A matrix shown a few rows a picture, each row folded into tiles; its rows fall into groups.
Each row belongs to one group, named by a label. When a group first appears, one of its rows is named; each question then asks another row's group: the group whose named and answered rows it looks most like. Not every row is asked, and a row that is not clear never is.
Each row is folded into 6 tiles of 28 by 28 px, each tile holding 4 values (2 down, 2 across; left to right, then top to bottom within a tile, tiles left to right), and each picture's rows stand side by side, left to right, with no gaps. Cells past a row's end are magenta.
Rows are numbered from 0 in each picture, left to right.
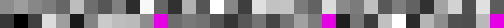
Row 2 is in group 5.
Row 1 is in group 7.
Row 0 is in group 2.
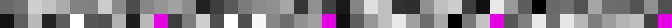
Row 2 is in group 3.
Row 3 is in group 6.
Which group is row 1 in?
6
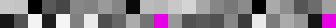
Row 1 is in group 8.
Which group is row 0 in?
6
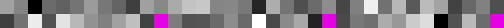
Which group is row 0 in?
6
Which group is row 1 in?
8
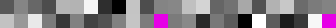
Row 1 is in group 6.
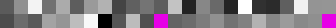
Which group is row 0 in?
8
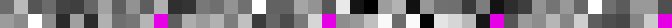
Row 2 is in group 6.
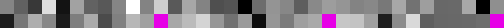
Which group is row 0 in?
7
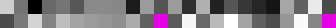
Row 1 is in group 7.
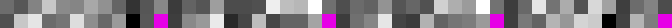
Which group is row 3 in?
8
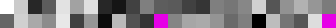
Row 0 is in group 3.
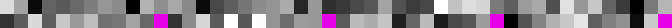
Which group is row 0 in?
6
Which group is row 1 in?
6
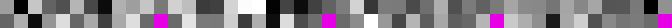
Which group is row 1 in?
3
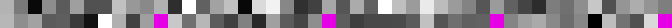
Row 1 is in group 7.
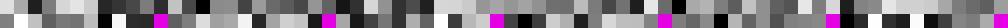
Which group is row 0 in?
3
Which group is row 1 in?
6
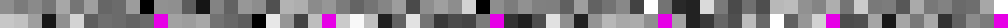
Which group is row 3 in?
2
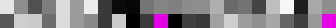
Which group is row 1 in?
5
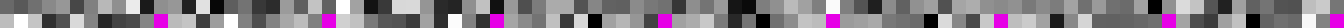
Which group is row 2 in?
3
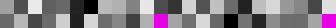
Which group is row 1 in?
7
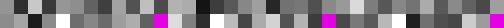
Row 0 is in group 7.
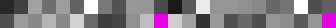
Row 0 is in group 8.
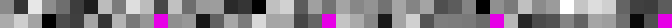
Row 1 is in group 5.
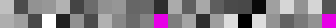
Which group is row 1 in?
5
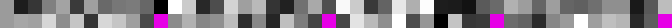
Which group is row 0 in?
6
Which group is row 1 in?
3
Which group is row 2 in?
3
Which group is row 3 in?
5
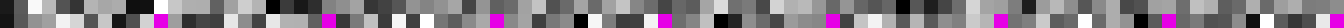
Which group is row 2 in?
6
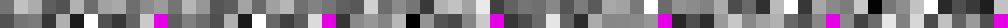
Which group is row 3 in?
2
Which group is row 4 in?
5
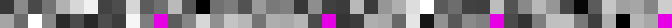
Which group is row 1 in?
6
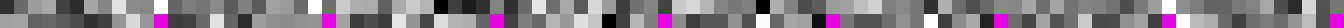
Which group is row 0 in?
7
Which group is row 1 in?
2
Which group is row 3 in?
8
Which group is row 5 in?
8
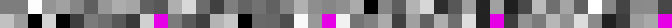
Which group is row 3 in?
8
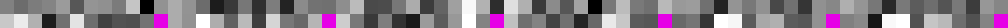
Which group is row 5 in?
5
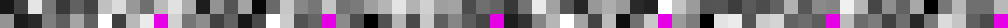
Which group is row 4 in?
5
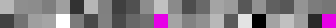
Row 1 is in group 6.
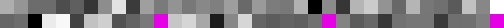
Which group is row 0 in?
5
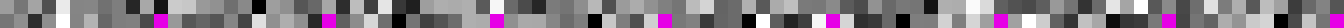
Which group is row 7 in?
8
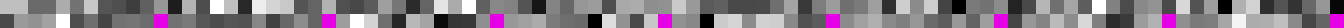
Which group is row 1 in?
7
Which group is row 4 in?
5
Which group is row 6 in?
8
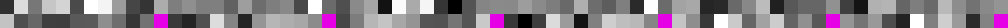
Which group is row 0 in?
7
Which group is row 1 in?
2
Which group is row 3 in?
2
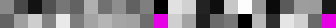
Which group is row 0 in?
6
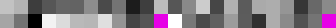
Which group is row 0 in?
5
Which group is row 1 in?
7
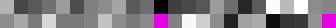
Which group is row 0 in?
6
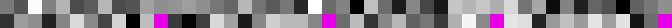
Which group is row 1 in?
2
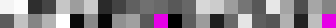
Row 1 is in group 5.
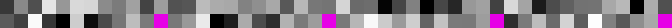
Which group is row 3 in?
6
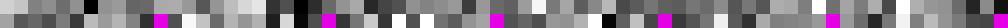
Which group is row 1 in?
3
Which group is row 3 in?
8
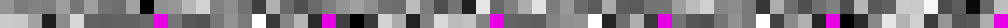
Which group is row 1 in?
8
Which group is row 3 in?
8
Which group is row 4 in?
8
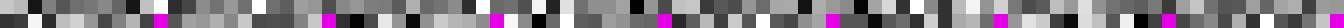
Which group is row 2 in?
2
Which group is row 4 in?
6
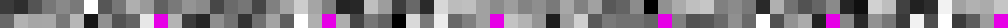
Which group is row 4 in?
8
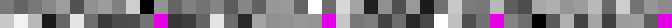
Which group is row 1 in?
2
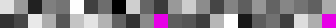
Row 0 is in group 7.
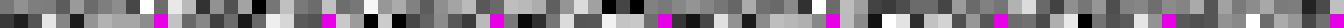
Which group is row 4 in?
2
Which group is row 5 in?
5
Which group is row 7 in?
5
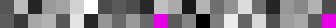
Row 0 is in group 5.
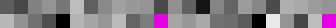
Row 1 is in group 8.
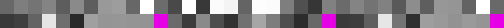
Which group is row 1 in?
7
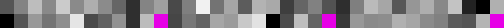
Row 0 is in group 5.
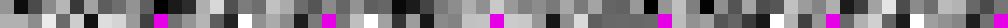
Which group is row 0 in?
6
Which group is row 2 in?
7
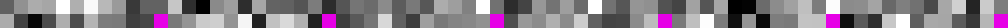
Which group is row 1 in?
6
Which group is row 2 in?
2
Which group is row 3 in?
8
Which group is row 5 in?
5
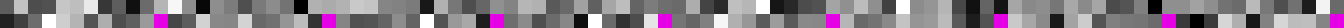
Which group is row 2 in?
8
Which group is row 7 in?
2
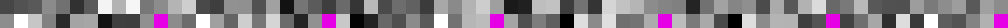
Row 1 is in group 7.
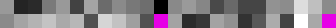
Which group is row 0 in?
6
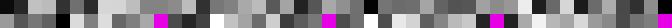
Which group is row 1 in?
5
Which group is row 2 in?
6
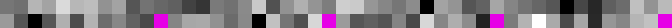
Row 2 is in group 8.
